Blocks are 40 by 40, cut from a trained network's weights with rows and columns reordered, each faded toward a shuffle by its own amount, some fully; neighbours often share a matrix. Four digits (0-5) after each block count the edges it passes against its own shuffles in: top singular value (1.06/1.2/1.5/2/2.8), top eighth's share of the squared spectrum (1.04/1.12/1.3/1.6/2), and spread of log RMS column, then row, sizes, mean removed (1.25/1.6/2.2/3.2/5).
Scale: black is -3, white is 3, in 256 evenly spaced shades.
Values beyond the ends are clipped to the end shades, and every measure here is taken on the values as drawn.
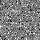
1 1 0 0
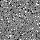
0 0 0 0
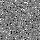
0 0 1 0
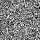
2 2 0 0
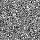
0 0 0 0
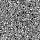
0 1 0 0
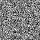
2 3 1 0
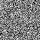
0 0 0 0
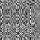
4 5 3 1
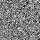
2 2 0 0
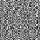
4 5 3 0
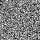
0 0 0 0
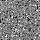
0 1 0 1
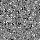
0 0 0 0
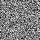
0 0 0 0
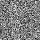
2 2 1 0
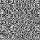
3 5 2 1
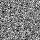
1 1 0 0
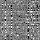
3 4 3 0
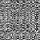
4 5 3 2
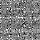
2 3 2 0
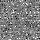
2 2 1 0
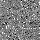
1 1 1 0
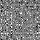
2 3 2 0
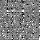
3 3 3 0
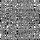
2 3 3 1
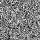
0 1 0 0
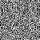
3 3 1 0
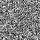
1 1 0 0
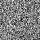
1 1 0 0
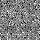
1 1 0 0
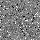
0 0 0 0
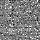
2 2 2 0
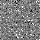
1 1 1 0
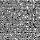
2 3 2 0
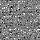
2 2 1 1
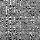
3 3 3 0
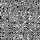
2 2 1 0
